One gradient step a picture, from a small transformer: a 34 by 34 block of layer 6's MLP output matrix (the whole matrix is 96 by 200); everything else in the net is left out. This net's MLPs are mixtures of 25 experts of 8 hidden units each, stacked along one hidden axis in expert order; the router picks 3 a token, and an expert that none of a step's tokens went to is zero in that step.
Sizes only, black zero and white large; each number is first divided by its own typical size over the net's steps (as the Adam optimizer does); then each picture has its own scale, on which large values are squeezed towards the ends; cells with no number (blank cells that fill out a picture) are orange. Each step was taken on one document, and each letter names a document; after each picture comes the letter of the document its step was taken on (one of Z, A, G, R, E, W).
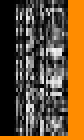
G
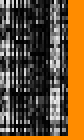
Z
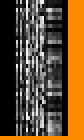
G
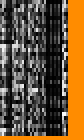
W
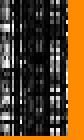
Z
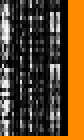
Z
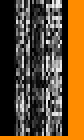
G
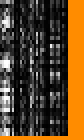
Z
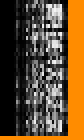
G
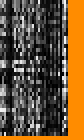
W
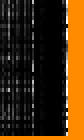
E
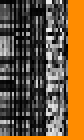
G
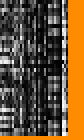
W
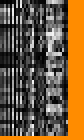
G
